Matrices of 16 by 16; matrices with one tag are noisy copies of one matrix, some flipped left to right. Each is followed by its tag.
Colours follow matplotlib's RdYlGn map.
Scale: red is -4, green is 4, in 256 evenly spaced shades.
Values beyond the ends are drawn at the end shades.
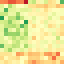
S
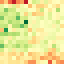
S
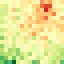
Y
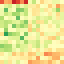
S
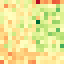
S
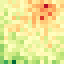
Y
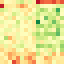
S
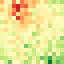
Y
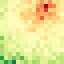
Y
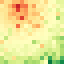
Y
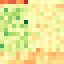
S
